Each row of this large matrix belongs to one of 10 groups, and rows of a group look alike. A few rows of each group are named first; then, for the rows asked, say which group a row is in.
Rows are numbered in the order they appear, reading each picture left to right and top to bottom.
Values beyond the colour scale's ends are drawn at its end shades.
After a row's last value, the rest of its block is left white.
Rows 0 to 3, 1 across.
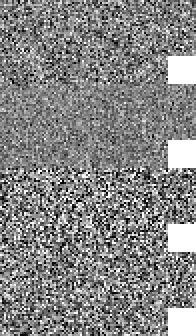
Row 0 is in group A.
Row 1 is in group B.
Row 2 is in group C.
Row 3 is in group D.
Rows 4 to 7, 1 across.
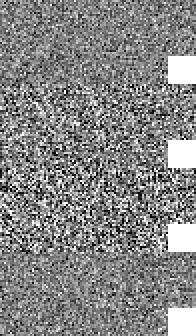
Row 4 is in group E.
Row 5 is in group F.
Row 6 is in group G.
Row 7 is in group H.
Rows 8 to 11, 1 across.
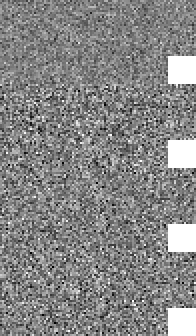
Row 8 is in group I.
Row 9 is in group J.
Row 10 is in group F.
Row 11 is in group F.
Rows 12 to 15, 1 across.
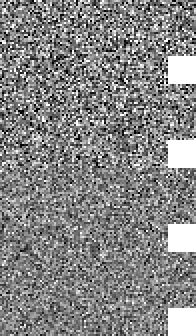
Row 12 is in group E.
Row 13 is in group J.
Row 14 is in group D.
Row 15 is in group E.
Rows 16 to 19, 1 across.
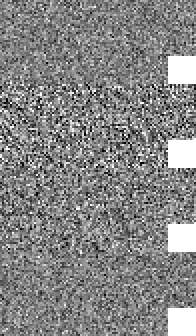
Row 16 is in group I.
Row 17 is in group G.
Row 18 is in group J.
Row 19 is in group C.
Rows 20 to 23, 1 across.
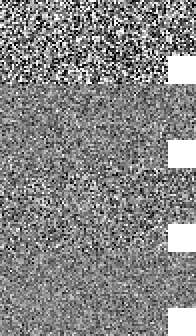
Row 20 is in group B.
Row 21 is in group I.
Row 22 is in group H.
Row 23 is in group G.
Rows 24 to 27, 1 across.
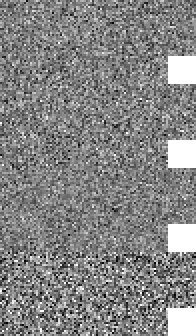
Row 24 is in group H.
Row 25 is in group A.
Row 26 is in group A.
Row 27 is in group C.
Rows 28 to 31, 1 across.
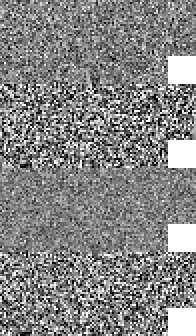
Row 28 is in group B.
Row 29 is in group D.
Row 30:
E
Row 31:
D
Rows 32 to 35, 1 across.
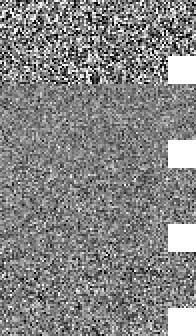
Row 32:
B
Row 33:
G
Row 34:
I
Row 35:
J
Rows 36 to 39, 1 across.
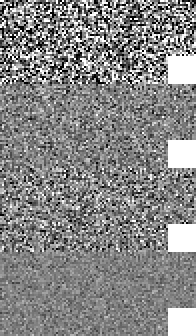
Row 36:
J
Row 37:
F
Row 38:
F
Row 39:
F
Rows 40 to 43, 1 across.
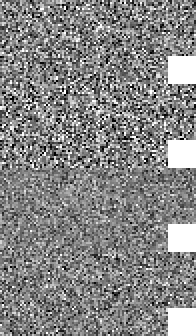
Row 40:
F
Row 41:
F
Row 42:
H
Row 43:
A
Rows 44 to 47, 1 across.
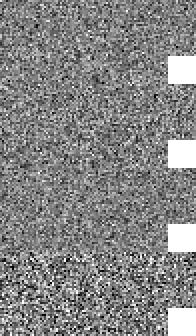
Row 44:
J
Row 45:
D
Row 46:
C
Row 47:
F
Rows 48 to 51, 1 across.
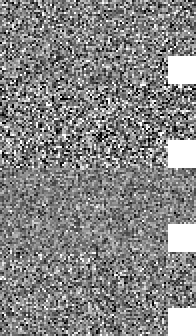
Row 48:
E
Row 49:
C
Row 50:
J
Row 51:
B
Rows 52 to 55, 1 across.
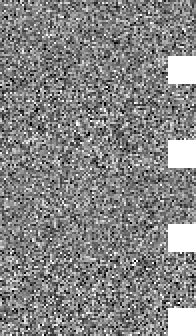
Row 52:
A
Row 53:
J
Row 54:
H
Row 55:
I
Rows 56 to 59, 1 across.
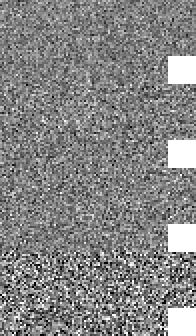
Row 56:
B
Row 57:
H
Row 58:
E
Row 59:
E
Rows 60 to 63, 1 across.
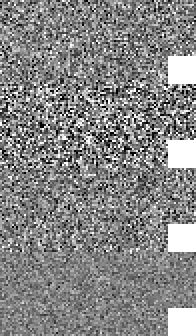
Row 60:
G
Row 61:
C
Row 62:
I
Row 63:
F
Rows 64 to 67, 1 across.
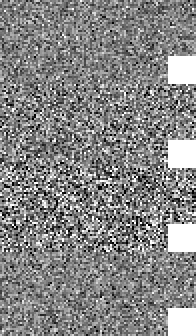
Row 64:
H
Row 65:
E
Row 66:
I
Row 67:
F
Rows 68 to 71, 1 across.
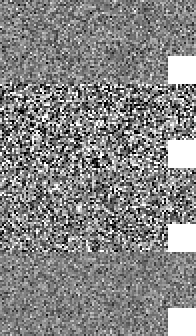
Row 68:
I
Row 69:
J
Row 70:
B
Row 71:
I
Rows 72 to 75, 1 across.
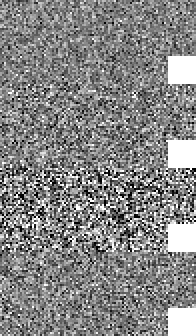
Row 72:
B
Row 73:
I
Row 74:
J
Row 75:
G
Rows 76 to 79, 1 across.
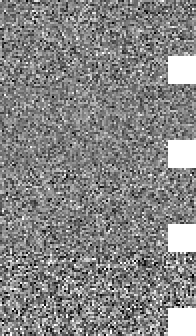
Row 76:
H
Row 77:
H
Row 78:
F
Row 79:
I
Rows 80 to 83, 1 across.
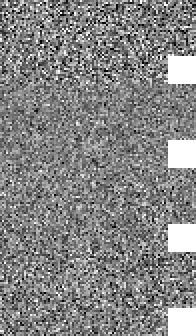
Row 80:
C
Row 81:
J
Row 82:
B
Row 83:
H
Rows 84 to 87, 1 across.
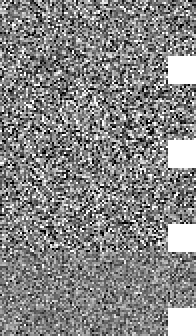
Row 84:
E
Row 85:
H
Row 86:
F
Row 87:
E
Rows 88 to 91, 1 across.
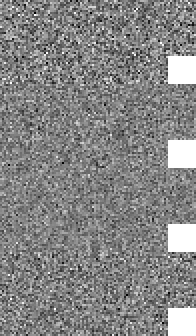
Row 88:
I
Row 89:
J
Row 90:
B
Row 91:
E
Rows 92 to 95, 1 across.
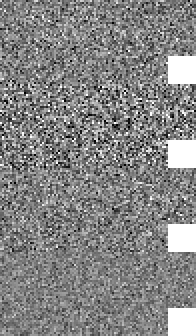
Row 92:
H
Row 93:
A
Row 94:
A
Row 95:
D
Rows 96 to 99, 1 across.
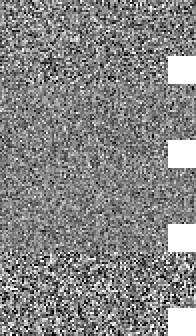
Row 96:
F
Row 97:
B
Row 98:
F
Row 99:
I
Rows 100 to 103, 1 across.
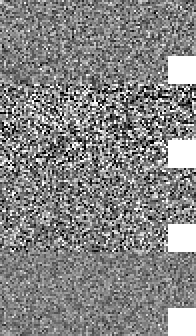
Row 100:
D
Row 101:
H
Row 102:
E
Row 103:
D
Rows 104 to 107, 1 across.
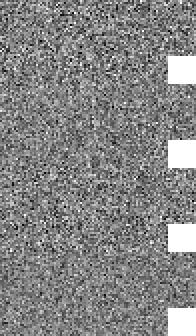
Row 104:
C
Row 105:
B
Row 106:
I
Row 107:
C
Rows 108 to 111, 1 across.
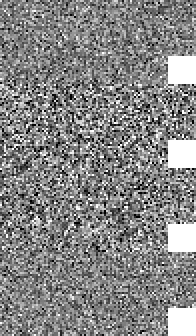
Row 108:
H
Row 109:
D
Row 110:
J
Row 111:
G
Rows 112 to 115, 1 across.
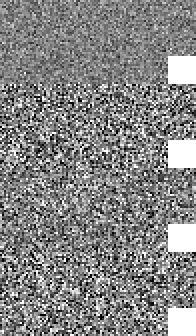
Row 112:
E
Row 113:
E
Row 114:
H
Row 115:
F
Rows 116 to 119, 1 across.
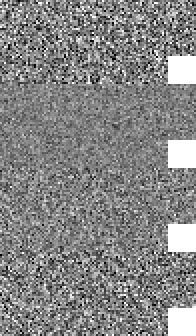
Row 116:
B
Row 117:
A
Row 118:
G
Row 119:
G
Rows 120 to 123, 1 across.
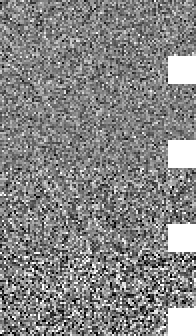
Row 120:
G
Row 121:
F
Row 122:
B
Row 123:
H
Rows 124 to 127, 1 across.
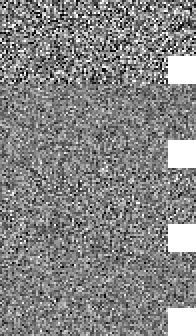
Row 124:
E
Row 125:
C
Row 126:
E
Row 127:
C
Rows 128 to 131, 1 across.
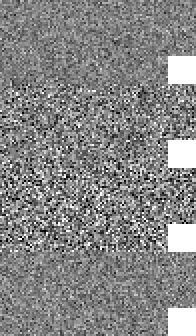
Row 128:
A
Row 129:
I
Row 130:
F
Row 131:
G
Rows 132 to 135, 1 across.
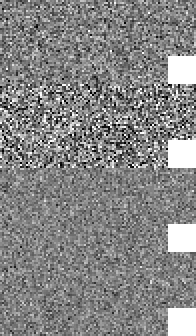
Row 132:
J
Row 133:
G
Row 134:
G
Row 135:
A
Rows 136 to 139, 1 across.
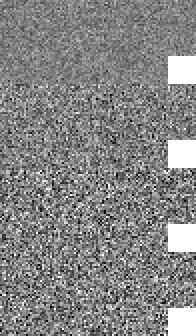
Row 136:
J
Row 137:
B
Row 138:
C
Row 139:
E
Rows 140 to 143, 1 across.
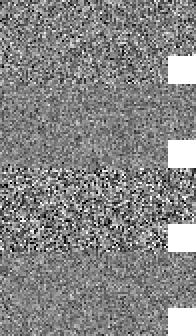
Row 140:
G
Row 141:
J
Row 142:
A
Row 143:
G
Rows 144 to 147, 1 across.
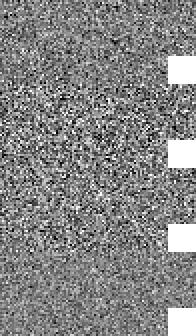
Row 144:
A
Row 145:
C
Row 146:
F
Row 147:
F
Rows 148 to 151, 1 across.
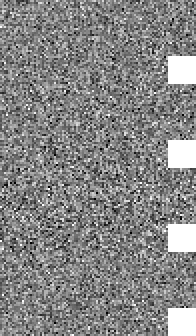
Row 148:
B
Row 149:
F
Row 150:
A
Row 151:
F
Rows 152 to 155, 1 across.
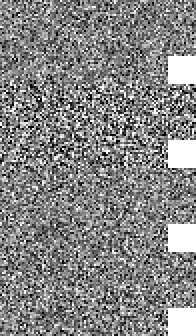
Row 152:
I
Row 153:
E
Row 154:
E
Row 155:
E
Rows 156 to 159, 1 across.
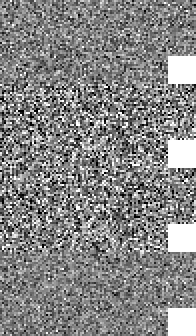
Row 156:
E
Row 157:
J
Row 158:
J
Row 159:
A
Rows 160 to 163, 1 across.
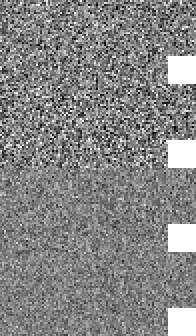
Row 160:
C
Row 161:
C
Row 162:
B
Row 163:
B
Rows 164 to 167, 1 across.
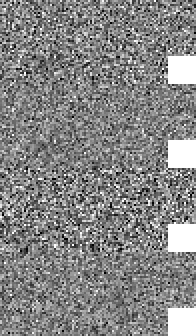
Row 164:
E
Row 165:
E
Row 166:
D
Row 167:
J
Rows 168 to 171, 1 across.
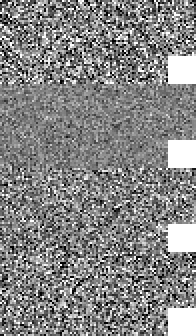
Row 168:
G
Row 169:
A
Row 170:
A
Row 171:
C
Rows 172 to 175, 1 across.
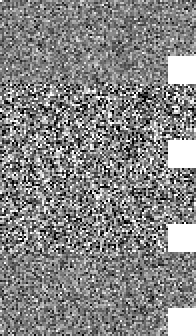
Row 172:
J
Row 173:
I
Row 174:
F
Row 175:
H
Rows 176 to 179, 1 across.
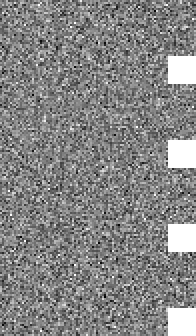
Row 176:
C
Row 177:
G
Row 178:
E
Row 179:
C
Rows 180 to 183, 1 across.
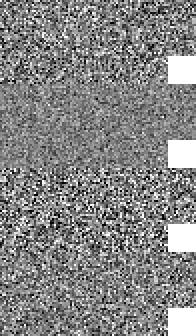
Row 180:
H
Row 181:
F
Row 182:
E
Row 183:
E
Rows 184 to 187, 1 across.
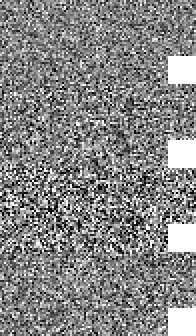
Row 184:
F
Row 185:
J
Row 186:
I
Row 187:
H
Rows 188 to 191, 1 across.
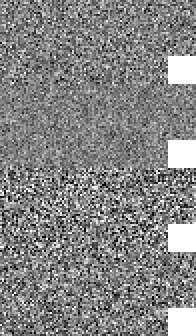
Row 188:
E
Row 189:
I
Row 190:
H
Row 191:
A
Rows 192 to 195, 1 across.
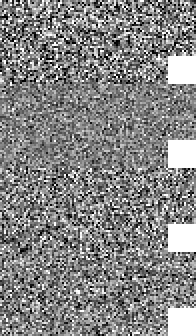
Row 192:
A
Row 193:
E
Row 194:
D
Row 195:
J
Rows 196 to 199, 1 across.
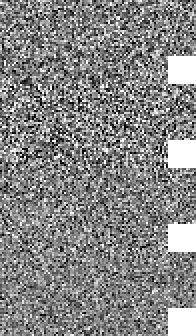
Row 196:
D
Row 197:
E
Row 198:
G
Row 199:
F
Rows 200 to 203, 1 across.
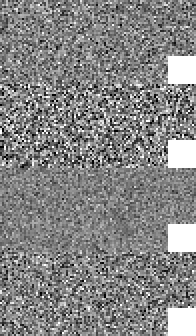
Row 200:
C
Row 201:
D
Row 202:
J
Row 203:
C
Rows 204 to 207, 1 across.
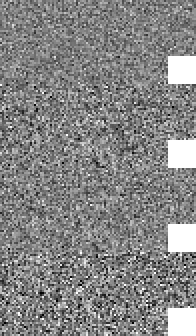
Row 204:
E
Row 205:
J
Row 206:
J
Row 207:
C
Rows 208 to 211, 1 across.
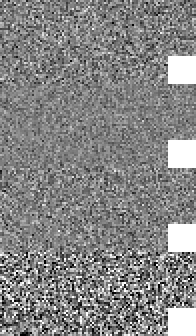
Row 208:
H
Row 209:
G
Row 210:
G
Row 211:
D
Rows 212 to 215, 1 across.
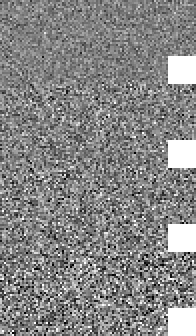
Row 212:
G
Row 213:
F
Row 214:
F
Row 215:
H
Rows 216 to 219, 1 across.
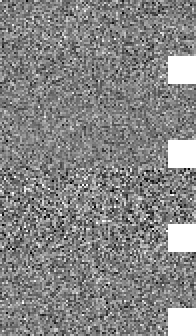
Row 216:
H
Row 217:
G
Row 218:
H
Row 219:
F
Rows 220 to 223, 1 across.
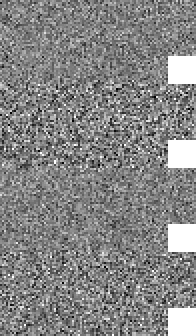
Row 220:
G
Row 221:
D
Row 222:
B
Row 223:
E
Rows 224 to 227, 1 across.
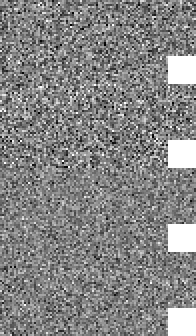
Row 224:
C
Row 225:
B
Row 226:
F
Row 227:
A
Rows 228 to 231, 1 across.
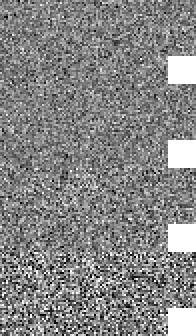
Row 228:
A
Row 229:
D
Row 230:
H
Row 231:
F
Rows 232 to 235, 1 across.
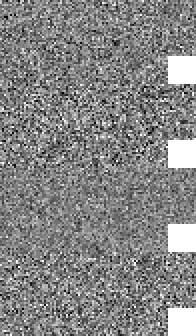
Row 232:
A
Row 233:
H
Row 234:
J
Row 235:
I
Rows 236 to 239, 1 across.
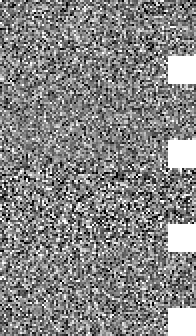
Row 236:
H
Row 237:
G
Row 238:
C
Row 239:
B
